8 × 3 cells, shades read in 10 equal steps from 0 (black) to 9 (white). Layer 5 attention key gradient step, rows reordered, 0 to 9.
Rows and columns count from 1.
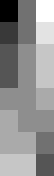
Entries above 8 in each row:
1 0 0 0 0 0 0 0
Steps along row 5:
same up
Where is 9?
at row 1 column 3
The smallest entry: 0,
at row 1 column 1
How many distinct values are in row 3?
3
